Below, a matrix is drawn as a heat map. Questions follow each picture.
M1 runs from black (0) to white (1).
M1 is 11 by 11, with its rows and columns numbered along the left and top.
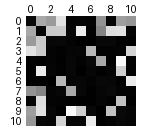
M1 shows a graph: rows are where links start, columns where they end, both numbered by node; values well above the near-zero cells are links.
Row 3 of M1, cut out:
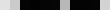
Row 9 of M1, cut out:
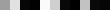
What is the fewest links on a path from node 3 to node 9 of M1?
2
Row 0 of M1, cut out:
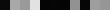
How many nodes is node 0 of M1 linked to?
6
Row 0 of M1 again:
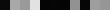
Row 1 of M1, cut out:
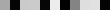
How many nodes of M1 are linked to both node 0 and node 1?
4
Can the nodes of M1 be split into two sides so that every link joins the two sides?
no
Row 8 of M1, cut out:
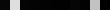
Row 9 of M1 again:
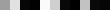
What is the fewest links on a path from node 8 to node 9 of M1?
1
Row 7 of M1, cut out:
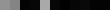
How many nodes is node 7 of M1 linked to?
3
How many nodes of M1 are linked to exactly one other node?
0
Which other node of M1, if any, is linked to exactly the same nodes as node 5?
node 8
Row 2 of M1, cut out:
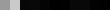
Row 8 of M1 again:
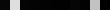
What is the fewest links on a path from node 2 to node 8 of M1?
2
